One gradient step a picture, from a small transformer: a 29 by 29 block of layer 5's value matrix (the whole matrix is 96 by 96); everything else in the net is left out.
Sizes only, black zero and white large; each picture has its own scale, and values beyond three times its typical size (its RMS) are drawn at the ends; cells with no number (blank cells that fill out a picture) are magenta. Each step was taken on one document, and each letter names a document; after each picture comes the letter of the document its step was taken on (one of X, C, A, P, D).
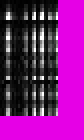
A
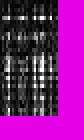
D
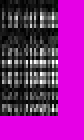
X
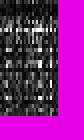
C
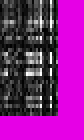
C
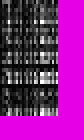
X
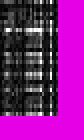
C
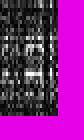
C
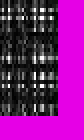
D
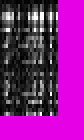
C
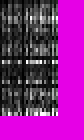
X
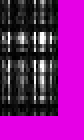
D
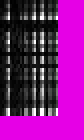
A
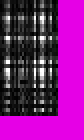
D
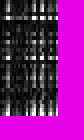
A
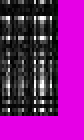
D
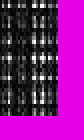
D
